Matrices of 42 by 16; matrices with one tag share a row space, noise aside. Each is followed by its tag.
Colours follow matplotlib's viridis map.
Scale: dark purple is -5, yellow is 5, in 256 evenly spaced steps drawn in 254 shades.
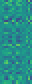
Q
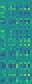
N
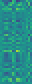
Q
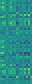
N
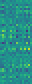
N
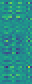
Q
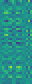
Q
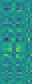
Q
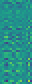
Q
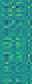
Q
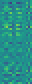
Q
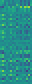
N
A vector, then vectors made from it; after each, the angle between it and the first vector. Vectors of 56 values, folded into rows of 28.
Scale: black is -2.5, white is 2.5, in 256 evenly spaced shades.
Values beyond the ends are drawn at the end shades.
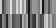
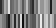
orthogonal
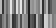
nearly parallel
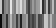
nearly parallel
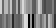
partly aligned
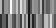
nearly parallel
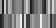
orthogonal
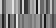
orthogonal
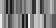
partly opposed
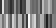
nearly opposite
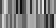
partly opposed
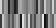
orthogonal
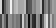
nearly parallel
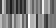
nearly opposite
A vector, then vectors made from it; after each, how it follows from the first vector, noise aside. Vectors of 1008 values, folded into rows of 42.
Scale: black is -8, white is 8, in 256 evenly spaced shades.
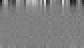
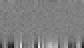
reversed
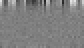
negated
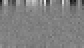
copied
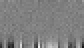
reversed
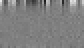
negated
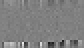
wrapped around
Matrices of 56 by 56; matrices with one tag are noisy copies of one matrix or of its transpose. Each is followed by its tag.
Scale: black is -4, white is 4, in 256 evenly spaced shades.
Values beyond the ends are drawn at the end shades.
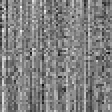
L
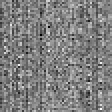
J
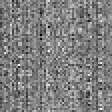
J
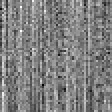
L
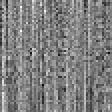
L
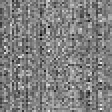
J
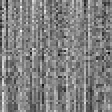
L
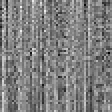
L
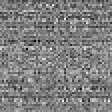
J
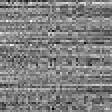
L
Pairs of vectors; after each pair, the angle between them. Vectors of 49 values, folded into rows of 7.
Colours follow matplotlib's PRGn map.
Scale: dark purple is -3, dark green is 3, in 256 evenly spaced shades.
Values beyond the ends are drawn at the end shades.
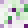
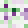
partly opposed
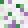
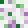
nearly parallel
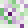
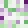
orthogonal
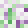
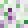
nearly opposite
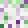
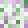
nearly opposite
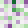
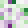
partly aligned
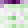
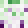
partly opposed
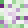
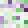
orthogonal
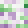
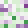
nearly opposite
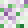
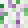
partly opposed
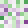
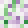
partly opposed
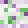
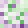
partly aligned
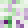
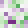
partly opposed
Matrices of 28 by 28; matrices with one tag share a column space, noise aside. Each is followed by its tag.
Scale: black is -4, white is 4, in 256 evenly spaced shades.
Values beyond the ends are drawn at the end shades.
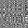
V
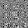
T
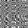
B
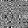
B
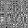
V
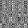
V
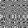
B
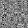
V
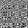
T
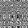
B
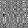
V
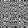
B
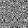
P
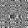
B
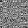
P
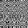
B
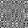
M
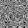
B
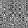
V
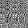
V
